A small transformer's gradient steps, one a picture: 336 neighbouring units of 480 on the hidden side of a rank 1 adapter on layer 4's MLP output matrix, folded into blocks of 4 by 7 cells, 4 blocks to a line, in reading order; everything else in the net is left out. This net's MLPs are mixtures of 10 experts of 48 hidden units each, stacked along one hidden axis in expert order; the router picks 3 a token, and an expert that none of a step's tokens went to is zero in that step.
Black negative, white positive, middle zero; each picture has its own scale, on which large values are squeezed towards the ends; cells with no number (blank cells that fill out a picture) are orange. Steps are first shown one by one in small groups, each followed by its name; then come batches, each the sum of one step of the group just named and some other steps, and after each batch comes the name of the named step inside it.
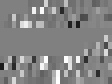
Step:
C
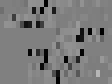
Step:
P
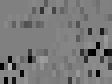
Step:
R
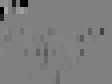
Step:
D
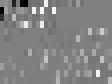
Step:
D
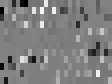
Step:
D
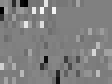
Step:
D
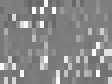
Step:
C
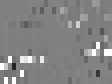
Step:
R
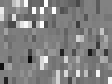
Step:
R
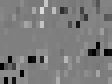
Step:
C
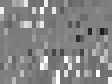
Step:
C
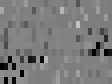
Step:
R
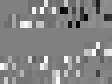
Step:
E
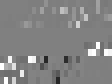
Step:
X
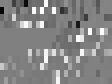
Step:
E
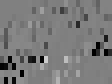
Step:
E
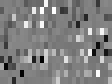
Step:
E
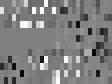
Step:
E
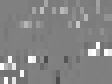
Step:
X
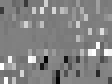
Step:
X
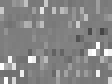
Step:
X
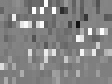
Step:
E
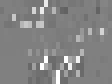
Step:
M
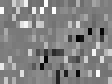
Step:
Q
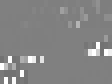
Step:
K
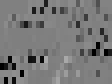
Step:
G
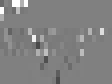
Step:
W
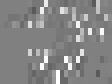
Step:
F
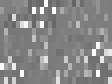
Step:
Q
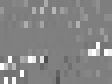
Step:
K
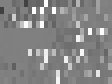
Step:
F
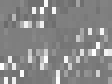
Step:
M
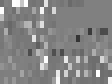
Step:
W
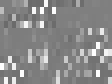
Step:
Q
